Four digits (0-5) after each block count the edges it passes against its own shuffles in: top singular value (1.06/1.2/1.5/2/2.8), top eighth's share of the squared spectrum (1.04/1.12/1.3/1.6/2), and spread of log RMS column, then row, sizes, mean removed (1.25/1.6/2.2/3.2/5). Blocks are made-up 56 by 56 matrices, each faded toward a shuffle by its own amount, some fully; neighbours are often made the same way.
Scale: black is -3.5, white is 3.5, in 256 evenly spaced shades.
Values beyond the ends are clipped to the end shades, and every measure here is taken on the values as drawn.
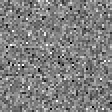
0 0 0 0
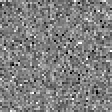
0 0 0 0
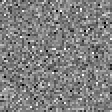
0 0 0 0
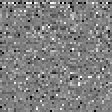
4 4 1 2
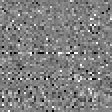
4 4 1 2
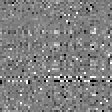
4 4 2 2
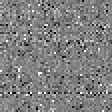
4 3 1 2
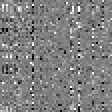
3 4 3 2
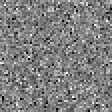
0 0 0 0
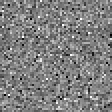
0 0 0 0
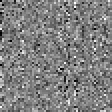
1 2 3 0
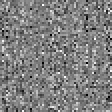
1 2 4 0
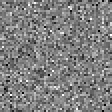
0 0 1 0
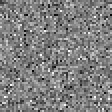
0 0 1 0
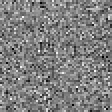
0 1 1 0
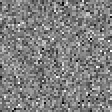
0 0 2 0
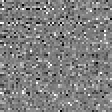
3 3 1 2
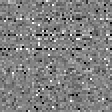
4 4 1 2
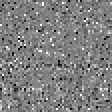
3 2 0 1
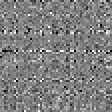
4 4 2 3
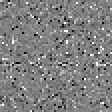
2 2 0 1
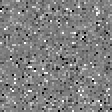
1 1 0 0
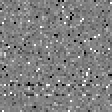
3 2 0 1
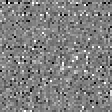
3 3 0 2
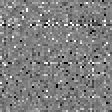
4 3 1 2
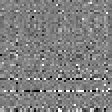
4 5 1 3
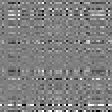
5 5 3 4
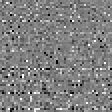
4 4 1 2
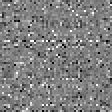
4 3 1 2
